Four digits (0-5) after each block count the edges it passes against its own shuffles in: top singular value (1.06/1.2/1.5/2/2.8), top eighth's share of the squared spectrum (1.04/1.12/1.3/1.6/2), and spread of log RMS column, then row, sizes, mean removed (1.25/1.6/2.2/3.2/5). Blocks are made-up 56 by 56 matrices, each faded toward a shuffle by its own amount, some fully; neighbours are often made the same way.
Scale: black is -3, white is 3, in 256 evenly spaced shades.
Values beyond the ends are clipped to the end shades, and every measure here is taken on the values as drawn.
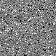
1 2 0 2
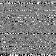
3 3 0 4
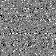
2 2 0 2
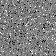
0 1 0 0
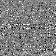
2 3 0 3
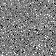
0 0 0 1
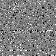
2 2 0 2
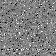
2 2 0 1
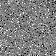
0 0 0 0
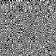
4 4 2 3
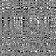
4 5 2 3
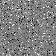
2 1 0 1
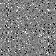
3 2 1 1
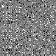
4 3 2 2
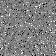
1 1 0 0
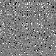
3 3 2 1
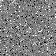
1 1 0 0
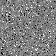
2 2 0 0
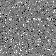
2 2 0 0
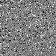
2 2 0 0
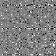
4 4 2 2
